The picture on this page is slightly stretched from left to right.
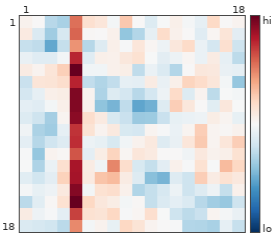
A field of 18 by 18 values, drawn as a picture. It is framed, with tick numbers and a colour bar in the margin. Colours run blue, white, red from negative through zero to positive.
Odd lines: column 5. Grain: streaks running down. Slope: none. Histogram: skewed, a long tail of high values.
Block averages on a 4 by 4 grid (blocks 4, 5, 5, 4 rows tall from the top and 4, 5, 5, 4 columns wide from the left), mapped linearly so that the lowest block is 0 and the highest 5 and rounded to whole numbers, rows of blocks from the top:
0422 | 2312 | 1514 | 1510
